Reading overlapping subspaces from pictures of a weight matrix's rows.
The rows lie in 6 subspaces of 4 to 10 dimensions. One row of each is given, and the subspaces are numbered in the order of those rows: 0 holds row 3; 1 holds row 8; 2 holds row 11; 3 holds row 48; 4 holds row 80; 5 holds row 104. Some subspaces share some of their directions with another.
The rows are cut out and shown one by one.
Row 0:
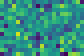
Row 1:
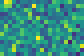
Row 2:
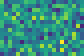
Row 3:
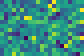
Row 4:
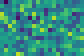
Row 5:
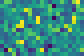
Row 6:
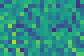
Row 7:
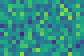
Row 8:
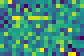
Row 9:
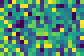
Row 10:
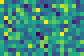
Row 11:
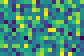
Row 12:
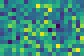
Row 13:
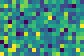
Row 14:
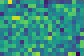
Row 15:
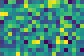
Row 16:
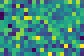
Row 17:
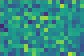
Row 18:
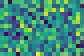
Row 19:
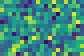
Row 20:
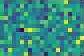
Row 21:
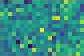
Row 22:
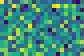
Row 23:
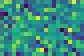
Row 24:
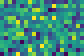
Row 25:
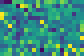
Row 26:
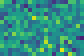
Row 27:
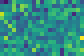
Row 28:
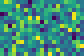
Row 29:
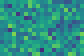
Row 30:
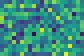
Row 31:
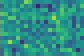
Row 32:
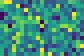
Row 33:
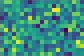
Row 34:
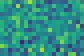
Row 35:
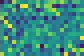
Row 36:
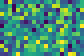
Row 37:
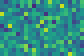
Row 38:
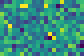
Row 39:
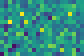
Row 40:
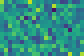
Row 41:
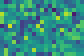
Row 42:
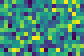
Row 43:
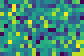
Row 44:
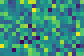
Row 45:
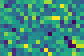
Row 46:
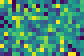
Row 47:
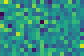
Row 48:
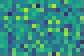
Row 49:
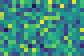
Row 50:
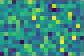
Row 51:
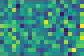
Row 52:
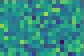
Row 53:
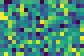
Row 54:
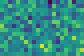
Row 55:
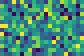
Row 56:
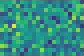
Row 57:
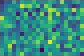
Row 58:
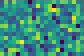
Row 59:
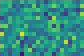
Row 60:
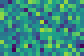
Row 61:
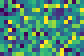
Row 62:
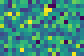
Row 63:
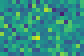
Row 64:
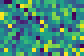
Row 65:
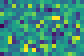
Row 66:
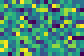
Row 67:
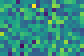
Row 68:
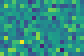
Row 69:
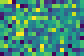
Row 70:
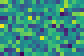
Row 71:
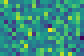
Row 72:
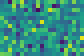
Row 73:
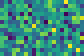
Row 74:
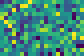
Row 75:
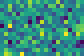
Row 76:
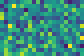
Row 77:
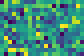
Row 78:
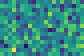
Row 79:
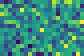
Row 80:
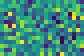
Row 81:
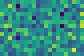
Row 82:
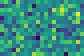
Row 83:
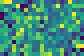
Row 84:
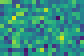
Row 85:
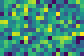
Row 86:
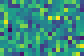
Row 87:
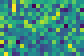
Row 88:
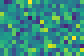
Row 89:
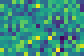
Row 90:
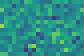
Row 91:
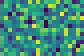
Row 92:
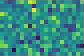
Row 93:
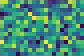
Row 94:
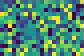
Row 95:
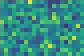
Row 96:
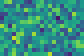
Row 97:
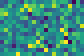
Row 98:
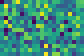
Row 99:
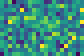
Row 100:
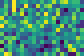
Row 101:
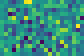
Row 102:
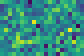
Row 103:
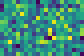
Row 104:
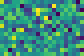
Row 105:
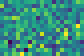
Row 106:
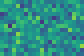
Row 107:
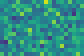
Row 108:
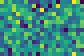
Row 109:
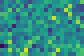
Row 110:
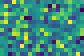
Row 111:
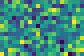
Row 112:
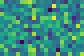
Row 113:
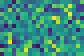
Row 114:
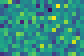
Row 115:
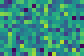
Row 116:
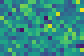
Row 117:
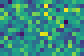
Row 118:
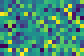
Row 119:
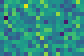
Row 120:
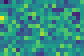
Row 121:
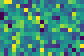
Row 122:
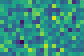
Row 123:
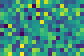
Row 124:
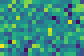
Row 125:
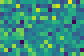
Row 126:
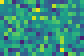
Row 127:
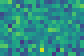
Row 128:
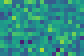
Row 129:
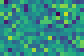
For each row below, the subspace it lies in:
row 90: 5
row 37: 1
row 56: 4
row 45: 0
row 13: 2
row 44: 2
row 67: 3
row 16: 0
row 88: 1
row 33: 3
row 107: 0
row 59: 3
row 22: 0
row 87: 1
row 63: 3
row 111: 1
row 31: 0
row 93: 1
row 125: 5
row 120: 3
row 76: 0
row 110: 0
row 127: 4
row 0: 3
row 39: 2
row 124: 4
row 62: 3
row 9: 5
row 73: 3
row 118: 4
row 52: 1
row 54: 1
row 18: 2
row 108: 3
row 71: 2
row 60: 2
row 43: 3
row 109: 4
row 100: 1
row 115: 3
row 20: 5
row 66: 0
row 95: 1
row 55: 3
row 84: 5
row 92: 2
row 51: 3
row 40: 0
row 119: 5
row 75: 3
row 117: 3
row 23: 1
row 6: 5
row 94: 4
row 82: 3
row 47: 1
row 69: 2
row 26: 1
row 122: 5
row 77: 5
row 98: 5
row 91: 3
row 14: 0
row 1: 3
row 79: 0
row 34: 4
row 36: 1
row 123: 3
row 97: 1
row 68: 2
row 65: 5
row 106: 4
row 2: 3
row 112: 2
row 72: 1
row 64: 1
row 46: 1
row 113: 4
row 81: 3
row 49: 1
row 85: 0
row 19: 0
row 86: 0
